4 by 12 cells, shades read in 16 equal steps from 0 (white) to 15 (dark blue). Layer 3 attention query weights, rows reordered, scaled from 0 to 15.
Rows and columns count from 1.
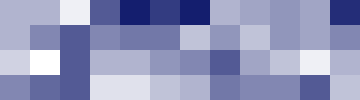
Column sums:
21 23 34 26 31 33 32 32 24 26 24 31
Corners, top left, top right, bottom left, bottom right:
5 14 8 4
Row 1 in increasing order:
1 5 5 5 6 6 7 11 13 14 15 15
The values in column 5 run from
2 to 15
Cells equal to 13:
1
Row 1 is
5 5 1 11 15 13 15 5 6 7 6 14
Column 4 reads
11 8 5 2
